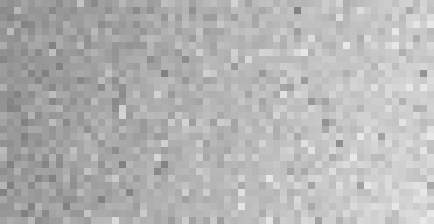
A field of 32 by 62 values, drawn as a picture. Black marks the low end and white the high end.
Values rise toward the right. No single row or column stands out from its neighbours. There are no regular stripes. Overall the values sit about 70% of the way up the scale. The grain is fine, like static.
